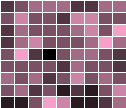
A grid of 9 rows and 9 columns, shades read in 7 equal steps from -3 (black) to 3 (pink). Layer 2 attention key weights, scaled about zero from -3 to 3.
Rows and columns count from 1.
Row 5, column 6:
1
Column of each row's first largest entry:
3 2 9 8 2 6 6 9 4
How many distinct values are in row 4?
5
